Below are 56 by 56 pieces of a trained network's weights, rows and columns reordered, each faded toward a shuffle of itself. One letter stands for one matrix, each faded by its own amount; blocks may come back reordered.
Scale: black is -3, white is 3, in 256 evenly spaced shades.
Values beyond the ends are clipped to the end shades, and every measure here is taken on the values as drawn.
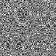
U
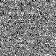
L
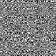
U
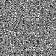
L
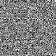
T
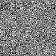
U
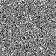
L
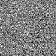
L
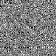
T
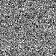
L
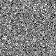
L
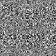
U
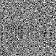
T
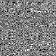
U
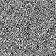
T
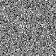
L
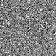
L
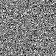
L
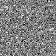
L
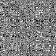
U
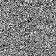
L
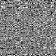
U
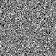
L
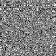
T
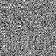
T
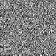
T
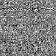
U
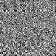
T
